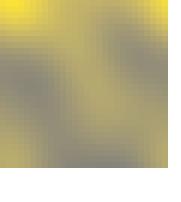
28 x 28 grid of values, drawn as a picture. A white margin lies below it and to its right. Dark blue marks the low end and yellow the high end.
Overall the values sit about 70% of the way up the scale. The ninth with the highest average is the top left. There is an overall slope up to the top.
